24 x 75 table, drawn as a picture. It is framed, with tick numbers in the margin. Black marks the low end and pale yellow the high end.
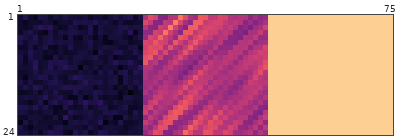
The table splits into one row of 3 panels. Panel 1,1: very low, fine-grained, faint in contrast. Panel 1,2: middling, slanting up to the right. Panel 1,3: very high, flat.
